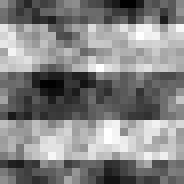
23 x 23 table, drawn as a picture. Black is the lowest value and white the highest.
Grain: streaks across. Average level on the scale: 50%. Ninth with the lowest average: middle left. Stripes: horizontal, repeating 2 times.
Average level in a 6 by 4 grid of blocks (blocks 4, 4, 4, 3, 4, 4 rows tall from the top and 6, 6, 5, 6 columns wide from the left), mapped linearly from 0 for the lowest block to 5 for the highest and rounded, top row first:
1112 | 4344 | 1022 | 0011 | 3454 | 1212
